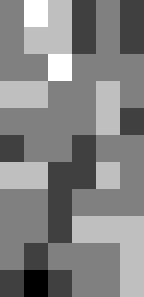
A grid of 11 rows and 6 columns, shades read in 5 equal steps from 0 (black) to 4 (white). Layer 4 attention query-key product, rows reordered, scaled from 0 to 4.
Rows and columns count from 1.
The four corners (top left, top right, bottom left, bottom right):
2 1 1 3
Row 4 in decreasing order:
3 3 3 2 2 2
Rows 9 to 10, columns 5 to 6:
3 3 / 2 3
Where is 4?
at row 1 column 2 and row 3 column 3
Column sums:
22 24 22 19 26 22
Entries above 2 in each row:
2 2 1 3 1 0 3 0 3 1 1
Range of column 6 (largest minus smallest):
2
